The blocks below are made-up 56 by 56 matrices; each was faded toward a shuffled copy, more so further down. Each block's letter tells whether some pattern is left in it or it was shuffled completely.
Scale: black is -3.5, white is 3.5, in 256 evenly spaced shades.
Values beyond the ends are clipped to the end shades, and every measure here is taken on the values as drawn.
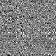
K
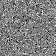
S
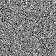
S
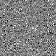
K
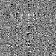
K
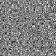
K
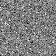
S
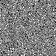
S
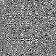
K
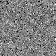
S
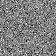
S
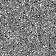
S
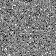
S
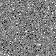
S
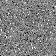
S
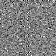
K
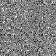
K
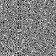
K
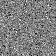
S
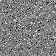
S
